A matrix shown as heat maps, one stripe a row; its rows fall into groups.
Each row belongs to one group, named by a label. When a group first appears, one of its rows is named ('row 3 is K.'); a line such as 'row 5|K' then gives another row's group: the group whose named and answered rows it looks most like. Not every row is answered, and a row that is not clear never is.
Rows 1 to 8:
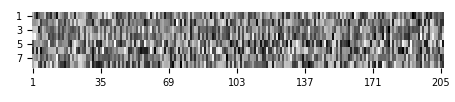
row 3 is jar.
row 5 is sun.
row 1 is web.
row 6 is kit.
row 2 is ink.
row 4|jar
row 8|ink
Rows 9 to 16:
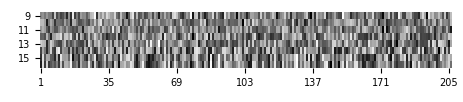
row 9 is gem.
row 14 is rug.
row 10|jar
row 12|kit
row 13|jar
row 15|kit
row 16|kit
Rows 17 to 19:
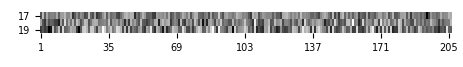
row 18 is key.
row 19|rug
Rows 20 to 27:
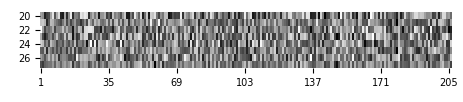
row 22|web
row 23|sun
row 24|jar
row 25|gem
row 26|web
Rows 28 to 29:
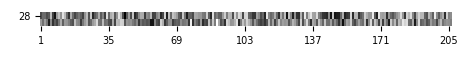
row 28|rug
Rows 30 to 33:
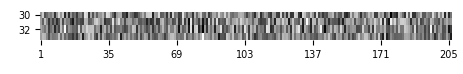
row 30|rug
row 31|key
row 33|ink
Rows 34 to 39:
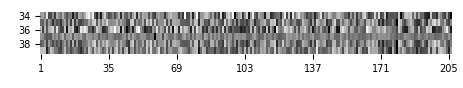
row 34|ink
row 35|gem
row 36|sun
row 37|kit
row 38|gem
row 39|jar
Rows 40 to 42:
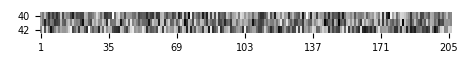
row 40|key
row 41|key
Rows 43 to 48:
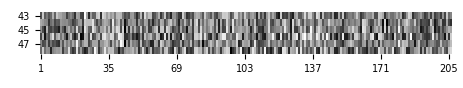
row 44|ink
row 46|rug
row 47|key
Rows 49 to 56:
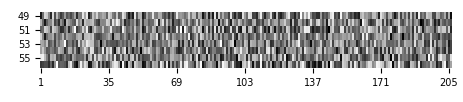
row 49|sun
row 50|web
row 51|sun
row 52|web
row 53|ink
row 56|sun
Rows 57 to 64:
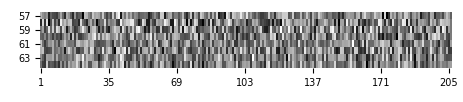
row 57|key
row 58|kit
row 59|sun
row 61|web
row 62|rug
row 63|web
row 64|key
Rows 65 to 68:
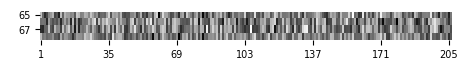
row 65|web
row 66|gem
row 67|gem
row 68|web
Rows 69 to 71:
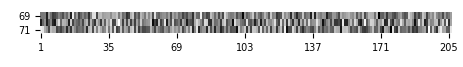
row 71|jar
